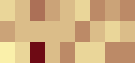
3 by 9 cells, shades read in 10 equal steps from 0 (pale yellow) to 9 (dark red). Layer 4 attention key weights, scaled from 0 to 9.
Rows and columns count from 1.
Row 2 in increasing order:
1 2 2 2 2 2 2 3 4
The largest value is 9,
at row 3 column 3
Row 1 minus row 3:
1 1 -4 1 -2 0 3 -1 0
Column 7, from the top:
4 2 1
